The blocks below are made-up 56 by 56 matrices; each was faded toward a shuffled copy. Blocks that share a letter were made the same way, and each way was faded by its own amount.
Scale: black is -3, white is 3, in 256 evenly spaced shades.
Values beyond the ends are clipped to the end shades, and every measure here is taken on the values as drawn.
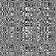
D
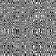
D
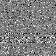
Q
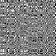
D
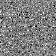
Q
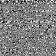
Q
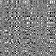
D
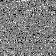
Q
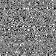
Q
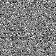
Q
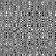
D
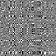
D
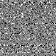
Q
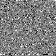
Q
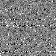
Q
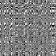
D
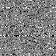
Q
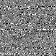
Q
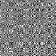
D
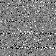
Q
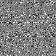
Q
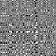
D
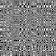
D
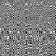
D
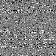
Q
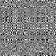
D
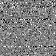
Q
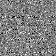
Q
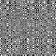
D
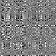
D
